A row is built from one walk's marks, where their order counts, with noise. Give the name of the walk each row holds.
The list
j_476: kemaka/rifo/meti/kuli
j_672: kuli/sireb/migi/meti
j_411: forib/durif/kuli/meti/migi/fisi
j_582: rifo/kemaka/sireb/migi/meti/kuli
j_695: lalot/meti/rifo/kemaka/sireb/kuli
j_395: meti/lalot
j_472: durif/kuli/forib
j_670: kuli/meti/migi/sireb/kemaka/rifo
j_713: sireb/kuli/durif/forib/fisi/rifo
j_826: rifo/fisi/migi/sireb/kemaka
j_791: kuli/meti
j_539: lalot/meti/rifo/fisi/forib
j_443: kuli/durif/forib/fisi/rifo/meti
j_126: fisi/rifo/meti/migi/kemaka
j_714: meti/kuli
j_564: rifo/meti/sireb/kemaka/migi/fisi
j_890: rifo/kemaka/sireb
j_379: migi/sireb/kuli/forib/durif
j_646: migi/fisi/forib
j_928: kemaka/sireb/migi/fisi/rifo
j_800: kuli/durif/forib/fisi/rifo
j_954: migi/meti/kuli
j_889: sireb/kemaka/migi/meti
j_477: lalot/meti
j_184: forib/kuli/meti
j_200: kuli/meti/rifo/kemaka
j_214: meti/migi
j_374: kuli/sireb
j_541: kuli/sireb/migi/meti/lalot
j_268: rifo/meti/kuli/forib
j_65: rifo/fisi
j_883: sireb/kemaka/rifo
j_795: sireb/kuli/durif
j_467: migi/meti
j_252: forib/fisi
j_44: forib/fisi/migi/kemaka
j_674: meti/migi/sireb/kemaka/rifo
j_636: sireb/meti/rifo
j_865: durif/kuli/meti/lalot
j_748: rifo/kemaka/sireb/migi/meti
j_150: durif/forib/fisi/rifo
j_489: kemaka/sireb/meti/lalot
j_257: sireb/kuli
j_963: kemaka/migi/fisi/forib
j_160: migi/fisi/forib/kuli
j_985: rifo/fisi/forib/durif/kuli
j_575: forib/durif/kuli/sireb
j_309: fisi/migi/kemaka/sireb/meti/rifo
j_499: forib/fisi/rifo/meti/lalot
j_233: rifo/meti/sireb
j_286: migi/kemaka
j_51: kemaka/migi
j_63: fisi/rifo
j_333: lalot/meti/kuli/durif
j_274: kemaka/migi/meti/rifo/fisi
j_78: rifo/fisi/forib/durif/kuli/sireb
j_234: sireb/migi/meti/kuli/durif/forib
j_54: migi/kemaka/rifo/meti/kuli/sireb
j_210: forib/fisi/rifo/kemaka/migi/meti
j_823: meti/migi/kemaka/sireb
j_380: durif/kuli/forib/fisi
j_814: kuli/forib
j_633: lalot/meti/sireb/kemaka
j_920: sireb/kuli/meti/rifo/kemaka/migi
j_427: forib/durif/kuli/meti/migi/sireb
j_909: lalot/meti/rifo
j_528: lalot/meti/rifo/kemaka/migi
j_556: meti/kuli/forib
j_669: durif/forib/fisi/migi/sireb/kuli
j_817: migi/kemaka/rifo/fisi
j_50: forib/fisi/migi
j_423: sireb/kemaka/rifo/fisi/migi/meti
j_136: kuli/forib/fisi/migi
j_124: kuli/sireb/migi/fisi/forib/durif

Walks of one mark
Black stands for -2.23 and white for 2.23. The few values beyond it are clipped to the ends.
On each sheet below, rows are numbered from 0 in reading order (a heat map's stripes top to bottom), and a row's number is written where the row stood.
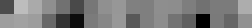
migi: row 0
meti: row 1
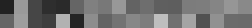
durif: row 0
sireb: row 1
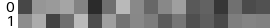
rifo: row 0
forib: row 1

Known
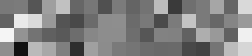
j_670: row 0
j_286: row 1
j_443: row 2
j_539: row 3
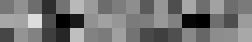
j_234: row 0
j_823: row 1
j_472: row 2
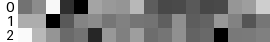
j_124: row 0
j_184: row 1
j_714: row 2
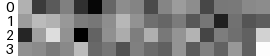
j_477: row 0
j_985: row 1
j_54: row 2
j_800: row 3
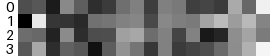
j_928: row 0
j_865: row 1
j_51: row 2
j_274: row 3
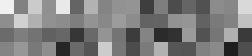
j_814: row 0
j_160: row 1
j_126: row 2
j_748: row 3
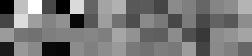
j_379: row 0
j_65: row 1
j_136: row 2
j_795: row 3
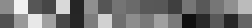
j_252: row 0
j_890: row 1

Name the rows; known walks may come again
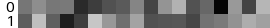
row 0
j_674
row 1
j_669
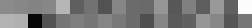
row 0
j_800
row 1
j_184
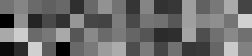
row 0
j_126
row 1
j_150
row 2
j_44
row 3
j_333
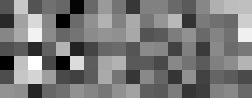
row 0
j_489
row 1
j_54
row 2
j_646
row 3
j_63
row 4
j_379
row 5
j_826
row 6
j_50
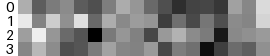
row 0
j_963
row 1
j_814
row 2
j_395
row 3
j_575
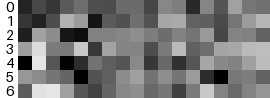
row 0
j_309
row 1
j_909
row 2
j_795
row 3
j_541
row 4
j_380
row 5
j_214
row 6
j_286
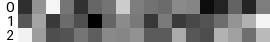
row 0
j_78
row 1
j_274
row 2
j_672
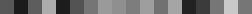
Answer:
j_528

